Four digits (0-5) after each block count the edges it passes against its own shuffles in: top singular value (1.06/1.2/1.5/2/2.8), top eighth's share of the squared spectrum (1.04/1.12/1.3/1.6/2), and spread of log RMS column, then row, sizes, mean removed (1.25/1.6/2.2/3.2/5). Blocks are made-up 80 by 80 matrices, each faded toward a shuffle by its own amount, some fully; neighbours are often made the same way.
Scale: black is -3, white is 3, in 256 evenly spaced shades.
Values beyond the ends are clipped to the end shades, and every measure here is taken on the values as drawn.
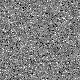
0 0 0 0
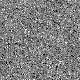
2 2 0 0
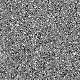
0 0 0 0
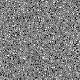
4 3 1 1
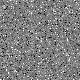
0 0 0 0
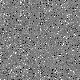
3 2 0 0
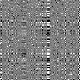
5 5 4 3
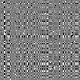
5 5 4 4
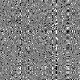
5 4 3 2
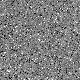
0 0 0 0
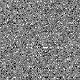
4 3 1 2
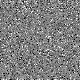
3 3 1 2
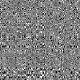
4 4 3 3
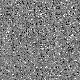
3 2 0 1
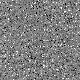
3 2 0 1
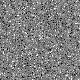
2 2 0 0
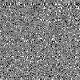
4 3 1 2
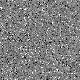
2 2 1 0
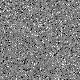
1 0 0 0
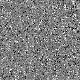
3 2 1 0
